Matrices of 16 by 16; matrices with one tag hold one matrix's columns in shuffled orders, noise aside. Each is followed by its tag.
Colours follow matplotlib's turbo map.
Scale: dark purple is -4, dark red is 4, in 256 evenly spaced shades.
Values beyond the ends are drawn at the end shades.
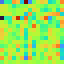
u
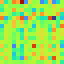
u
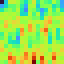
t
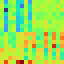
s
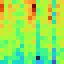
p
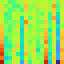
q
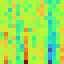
q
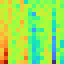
q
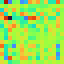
u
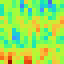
t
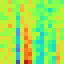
q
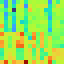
s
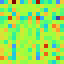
u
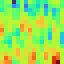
t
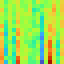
q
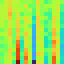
q
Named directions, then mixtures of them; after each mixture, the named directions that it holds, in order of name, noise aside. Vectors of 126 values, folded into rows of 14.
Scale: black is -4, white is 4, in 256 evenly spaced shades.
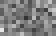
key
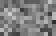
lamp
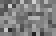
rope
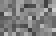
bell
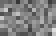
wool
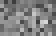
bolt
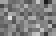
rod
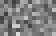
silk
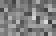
bolt, key, rod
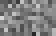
rope, wool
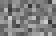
bolt, rod, silk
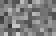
silk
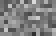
rope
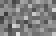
silk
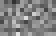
bolt, silk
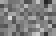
rod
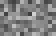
bolt, rod, silk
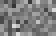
key, silk
